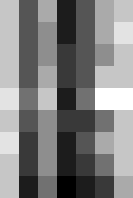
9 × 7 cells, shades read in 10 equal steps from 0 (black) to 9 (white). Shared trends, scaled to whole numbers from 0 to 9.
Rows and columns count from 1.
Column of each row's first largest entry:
1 7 1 1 6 1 1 1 1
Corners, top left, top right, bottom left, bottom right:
7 7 7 6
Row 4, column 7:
7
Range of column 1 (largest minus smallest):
1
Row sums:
33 33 32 35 42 30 32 28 21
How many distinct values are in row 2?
6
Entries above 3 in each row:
4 4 4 4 6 4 4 4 3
